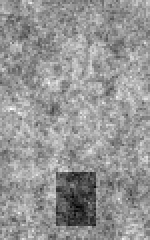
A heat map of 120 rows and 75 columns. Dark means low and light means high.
An odd patch, lower than its surroundings, sits in the bottom middle. The bottom middle is the ninth with the lowest average. The field is mottled with small blotches. On average the colour sits 60% of the way up the scale. There are no regular stripes.
